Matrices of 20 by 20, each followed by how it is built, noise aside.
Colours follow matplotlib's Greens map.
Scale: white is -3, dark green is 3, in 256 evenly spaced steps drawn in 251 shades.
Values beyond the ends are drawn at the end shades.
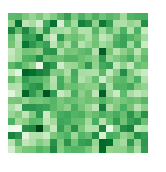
low rank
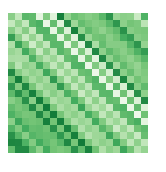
Toeplitz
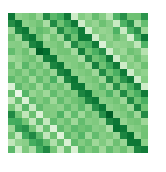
Toeplitz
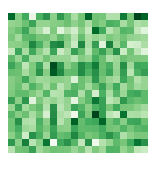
low rank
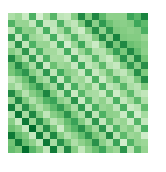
Toeplitz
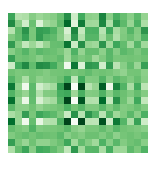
low rank
